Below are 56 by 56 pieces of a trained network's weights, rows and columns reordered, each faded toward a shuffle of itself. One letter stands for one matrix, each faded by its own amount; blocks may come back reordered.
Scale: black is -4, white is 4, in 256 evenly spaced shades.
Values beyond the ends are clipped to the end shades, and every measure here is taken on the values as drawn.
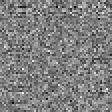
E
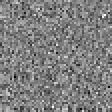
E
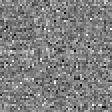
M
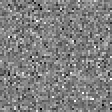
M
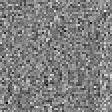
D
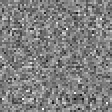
E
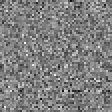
E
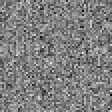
D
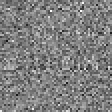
E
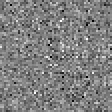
M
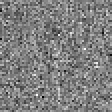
D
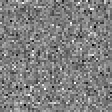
M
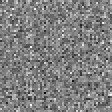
D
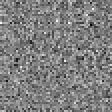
E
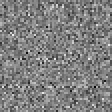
E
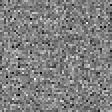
M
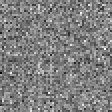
D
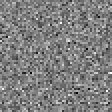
E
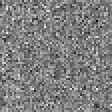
D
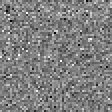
M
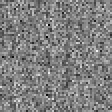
D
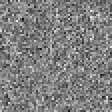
D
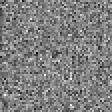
D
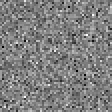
M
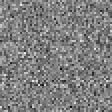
E
